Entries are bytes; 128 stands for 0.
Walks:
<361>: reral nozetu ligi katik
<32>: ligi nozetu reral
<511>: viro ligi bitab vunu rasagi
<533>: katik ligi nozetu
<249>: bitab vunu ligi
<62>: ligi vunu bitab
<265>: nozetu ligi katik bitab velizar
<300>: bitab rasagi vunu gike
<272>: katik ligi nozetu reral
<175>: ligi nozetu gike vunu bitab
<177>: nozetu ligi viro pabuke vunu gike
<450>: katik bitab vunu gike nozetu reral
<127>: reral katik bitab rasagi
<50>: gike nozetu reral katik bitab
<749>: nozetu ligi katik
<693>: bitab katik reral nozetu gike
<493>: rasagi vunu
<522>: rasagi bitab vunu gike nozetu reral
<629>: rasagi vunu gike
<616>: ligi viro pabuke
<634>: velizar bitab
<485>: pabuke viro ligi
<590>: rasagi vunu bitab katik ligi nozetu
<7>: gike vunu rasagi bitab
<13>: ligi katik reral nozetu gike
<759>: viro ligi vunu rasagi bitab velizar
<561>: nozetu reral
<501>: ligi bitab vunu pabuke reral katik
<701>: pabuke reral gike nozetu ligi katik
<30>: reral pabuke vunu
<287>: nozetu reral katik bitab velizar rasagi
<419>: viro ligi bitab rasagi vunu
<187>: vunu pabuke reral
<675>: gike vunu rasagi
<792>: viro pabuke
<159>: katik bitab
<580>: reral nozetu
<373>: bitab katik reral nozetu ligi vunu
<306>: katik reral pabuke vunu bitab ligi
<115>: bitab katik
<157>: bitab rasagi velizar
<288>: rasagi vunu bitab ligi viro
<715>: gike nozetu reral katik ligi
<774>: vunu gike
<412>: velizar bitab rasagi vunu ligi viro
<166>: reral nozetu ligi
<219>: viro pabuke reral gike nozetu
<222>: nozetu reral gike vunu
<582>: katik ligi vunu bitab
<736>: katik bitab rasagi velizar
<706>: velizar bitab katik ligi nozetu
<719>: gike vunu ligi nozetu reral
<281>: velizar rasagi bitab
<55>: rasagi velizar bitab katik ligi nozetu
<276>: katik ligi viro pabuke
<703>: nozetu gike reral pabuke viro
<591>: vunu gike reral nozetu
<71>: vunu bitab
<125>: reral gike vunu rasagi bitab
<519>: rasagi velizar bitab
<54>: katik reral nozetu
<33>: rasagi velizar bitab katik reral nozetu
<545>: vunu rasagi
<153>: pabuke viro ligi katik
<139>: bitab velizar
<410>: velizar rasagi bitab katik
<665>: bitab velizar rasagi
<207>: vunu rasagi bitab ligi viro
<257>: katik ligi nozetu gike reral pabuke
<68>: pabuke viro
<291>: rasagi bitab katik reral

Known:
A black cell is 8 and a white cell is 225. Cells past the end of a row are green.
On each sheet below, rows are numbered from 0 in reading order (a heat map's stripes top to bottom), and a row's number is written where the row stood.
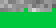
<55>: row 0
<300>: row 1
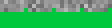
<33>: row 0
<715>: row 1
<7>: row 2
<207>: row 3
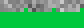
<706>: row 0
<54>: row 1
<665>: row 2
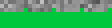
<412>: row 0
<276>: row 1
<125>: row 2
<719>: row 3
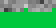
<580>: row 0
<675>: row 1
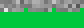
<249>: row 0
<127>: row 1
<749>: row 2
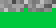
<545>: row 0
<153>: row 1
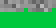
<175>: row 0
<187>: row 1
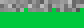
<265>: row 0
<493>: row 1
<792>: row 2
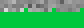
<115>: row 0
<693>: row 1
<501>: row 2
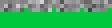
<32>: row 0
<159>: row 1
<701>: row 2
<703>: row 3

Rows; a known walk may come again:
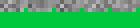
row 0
<50>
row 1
<450>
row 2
<257>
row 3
<582>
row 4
<291>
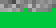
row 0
<629>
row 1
<207>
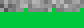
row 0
<54>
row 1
<127>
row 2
<55>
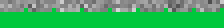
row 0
<590>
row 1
<272>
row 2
<665>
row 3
<288>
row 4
<139>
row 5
<533>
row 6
<222>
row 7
<545>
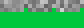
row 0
<287>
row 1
<485>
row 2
<71>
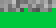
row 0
<792>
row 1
<166>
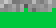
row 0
<281>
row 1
<33>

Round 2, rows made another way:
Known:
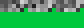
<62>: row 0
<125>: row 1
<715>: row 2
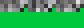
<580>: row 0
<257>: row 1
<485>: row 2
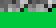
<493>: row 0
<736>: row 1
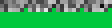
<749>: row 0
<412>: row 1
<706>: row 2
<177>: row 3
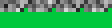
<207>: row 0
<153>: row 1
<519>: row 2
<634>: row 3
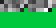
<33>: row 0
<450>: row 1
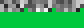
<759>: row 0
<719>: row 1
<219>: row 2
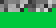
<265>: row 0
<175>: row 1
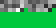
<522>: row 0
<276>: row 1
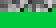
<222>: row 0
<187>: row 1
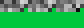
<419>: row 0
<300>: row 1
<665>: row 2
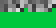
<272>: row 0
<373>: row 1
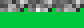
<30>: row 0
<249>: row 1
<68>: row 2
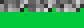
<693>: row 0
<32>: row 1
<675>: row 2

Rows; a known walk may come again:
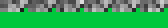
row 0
<222>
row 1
<71>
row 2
<590>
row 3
<545>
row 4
<139>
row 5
<533>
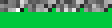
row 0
<450>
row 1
<276>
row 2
<412>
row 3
<115>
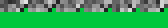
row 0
<288>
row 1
<157>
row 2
<291>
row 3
<616>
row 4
<272>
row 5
<50>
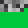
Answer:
<55>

